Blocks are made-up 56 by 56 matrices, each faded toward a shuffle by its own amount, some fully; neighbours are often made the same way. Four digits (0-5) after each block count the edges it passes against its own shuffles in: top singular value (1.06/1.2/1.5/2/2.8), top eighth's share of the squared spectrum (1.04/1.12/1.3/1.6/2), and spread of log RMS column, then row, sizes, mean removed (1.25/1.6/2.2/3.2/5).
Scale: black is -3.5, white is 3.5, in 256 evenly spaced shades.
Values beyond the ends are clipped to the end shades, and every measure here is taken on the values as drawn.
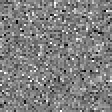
1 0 0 0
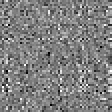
4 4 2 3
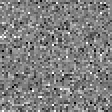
3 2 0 1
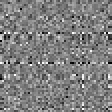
4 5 2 3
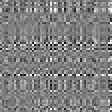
5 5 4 4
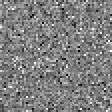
0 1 0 0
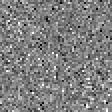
0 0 0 0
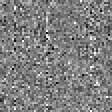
1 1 2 0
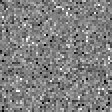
0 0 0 0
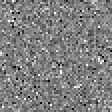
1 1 0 0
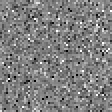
1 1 1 0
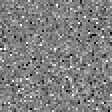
0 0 0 0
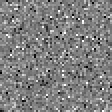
0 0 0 0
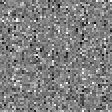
1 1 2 0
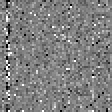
2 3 2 0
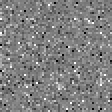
1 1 1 1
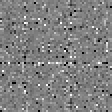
2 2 1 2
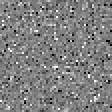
1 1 0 0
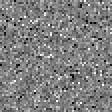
0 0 0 0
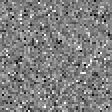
3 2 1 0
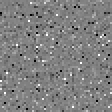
2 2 0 0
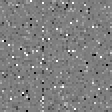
2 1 0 0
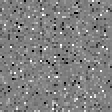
2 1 0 0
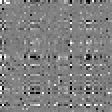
5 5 3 3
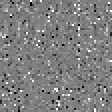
3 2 1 0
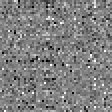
3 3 1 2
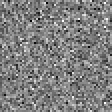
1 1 0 1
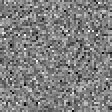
2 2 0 1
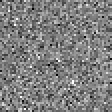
0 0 0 0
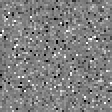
1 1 0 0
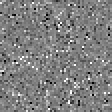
2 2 0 0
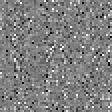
3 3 2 1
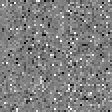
2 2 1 0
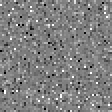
0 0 0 0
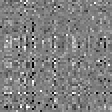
4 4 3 2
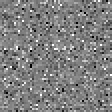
3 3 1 1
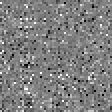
3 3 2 0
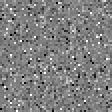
1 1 0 0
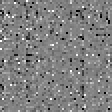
3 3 1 1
